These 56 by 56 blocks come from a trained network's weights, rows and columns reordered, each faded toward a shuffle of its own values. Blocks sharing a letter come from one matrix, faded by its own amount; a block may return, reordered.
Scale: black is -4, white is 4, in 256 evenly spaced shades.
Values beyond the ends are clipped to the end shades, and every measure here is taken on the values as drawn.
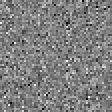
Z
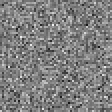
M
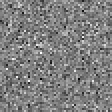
Z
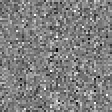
Z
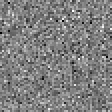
Z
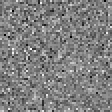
Z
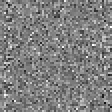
Z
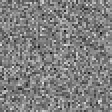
M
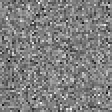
Z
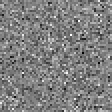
Z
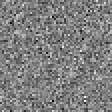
M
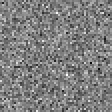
M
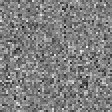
Z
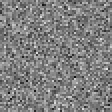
M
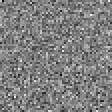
M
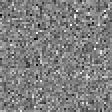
Z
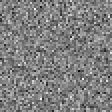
M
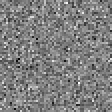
Z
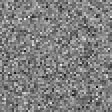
M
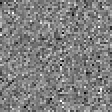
Z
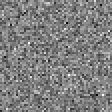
M
